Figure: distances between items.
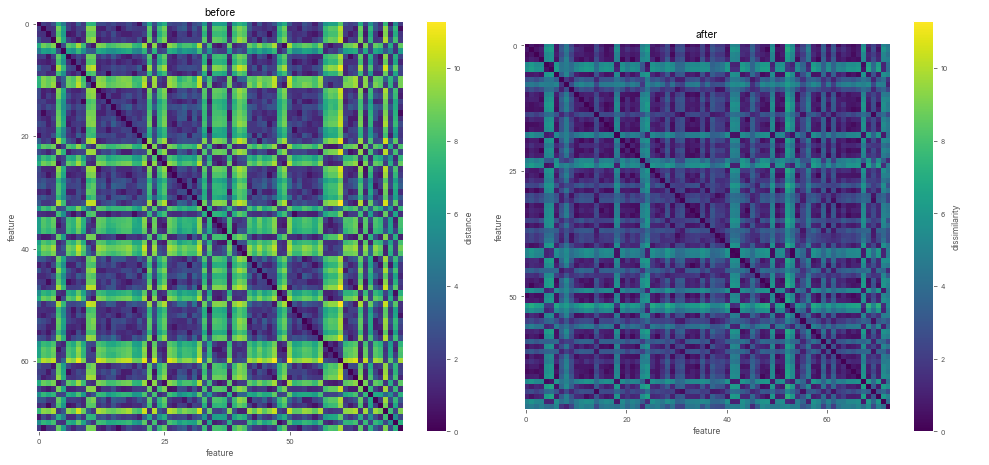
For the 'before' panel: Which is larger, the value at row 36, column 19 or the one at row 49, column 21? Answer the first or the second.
the second
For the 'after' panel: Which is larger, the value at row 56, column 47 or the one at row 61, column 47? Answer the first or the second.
the first
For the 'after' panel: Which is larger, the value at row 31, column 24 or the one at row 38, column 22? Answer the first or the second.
the first
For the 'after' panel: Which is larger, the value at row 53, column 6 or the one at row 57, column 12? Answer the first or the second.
the first
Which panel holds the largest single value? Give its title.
before
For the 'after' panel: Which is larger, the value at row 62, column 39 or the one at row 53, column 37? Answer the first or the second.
the second
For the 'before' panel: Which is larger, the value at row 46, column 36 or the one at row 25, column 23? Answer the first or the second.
the second
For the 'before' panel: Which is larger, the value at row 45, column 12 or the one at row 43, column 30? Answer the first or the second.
the first
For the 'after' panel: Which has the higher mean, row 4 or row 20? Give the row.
4
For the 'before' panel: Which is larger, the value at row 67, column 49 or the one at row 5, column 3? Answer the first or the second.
the first
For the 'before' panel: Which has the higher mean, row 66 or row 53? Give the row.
66
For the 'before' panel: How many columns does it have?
73
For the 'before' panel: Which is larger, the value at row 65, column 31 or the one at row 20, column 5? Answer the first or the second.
the second
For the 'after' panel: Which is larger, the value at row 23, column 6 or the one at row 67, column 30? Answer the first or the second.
the first
